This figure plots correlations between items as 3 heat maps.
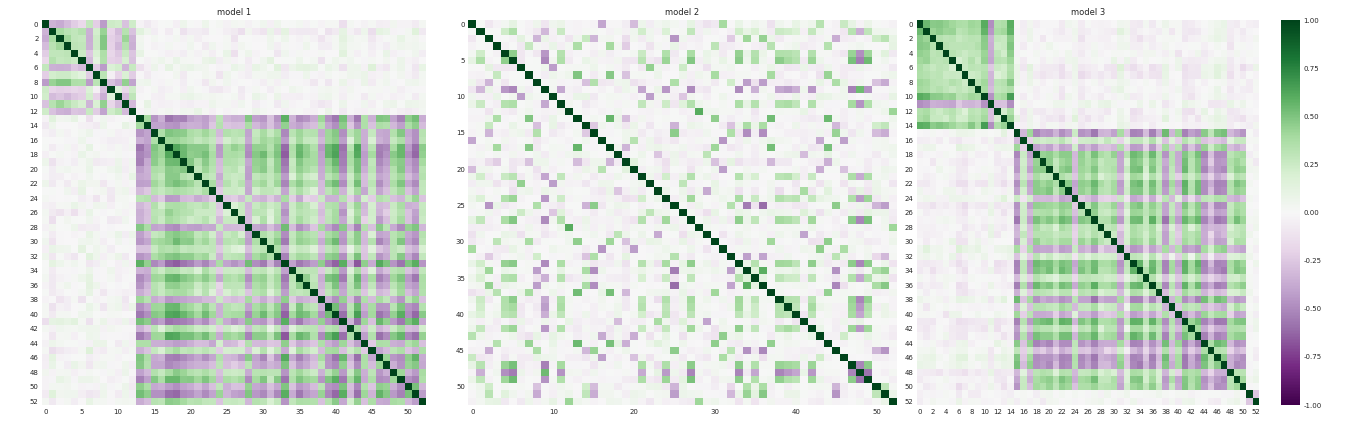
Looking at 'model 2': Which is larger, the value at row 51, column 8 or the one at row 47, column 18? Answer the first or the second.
the second
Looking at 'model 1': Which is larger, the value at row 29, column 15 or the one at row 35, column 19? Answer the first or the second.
the second
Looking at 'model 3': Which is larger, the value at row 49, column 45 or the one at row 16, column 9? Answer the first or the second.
the second
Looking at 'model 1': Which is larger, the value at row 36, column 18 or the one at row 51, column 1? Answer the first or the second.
the first
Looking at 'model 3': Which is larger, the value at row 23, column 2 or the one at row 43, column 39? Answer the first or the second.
the second
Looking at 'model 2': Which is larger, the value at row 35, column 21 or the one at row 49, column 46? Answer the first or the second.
the first
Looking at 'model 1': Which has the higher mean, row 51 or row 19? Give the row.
19
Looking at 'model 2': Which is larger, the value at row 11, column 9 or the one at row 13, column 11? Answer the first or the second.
the second
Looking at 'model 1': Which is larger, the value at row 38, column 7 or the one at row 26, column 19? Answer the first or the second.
the second
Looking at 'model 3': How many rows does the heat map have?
53
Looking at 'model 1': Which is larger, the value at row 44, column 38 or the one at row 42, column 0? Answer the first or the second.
the first
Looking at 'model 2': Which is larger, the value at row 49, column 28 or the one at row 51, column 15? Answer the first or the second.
the first
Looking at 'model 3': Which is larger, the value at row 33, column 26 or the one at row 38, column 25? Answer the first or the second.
the first
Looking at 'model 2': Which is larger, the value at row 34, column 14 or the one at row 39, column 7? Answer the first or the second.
the first
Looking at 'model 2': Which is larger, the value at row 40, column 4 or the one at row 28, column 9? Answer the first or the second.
the first
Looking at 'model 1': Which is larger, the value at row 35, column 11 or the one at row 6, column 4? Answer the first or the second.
the first
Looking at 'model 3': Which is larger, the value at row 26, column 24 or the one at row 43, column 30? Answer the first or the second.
the second
